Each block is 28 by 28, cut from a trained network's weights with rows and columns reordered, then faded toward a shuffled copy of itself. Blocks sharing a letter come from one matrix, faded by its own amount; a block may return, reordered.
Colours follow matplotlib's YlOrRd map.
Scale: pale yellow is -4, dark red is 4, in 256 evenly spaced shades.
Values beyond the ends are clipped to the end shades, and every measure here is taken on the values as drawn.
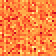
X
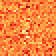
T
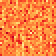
X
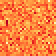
T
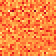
T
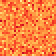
T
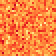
T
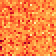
X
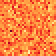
T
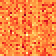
X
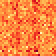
X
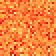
T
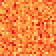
T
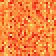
X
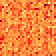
X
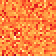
T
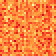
X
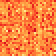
X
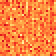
X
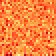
T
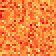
T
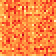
X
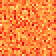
T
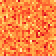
X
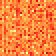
X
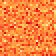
T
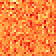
T
